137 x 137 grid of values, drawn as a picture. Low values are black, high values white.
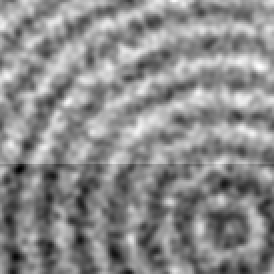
The top part is higher, up to a seam about 60% of the way down. The halves do not mirror each other. The histogram is bell-shaped. Concentric rings centre on the bottom right. No lone cell stands out from its neighbours.
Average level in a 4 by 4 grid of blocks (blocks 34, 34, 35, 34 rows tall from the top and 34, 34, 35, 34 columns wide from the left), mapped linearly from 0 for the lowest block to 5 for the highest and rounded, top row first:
5 5 4 5 | 4 5 5 5 | 1 2 2 2 | 0 0 1 0
